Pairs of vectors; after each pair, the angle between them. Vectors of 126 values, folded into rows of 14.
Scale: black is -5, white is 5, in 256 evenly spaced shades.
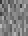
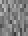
nearly opposite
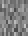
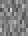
partly aligned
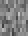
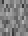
partly aligned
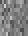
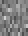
orthogonal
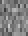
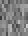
orthogonal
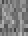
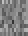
nearly opposite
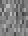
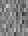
nearly parallel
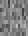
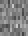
nearly parallel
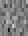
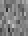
partly aligned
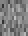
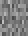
partly opposed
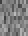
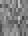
partly opposed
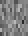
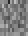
partly opposed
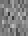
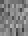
partly aligned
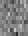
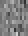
nearly opposite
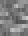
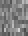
partly aligned
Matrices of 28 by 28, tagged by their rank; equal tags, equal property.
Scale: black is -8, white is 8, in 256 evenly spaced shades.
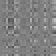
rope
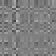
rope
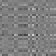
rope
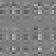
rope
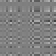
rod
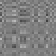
rope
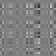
rod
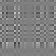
rod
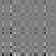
rod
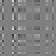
rod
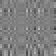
rope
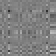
rope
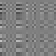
rod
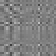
rope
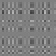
rod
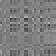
rope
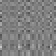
rope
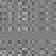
rope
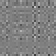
rope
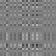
rod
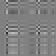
rod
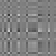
rod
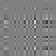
rod
